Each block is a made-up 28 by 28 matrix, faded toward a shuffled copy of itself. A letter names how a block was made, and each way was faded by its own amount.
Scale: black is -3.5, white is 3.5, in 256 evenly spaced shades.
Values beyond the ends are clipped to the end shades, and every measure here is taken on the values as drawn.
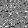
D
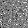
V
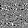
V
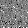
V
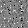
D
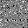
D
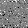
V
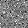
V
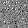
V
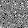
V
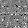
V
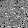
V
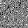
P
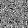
P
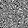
P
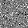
V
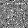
P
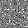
D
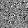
P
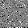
V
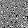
D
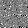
V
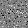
V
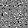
D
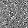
P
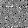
V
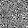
P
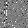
D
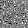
D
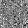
P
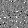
V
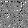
D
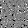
D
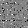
D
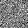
P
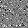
V
